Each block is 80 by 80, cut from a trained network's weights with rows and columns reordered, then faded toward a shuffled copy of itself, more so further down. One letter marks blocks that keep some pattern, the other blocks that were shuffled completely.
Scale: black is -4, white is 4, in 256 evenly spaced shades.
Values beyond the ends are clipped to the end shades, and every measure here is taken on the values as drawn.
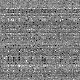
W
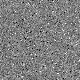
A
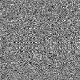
W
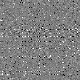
W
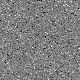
A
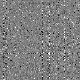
W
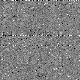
W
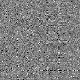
W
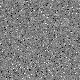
A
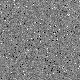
A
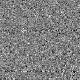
W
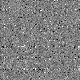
W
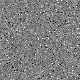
A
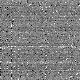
W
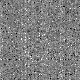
W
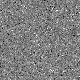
A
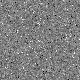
A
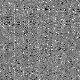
W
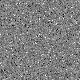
A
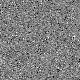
A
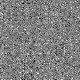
W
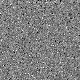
A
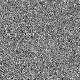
W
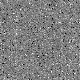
W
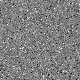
A
